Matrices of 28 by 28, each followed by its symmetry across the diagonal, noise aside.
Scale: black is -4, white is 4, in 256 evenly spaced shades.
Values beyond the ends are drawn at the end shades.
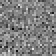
neither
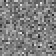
neither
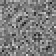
symmetric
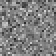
antisymmetric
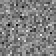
neither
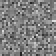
antisymmetric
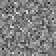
symmetric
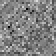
symmetric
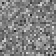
symmetric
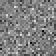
symmetric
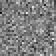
neither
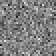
neither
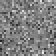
antisymmetric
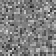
antisymmetric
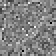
symmetric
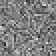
antisymmetric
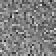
antisymmetric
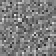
symmetric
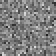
antisymmetric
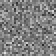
neither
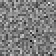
neither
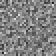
symmetric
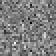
neither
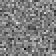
neither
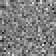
antisymmetric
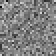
symmetric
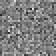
antisymmetric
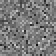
symmetric
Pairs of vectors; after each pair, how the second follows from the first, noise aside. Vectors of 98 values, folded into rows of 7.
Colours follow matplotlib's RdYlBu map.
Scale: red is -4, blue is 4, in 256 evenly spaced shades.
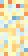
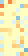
partly zeroed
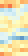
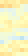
shrunk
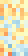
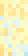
shrunk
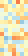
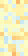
shrunk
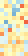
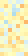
shrunk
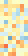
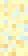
shrunk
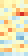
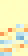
partly zeroed
